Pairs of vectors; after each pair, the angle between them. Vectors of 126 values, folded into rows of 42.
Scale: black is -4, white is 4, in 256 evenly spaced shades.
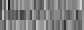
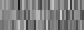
orthogonal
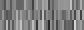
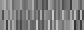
nearly opposite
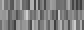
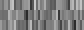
nearly opposite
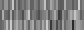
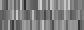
orthogonal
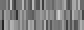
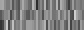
partly aligned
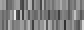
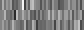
partly opposed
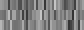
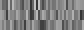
orthogonal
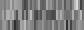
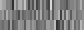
orthogonal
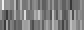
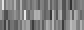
nearly parallel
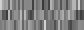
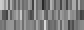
nearly parallel
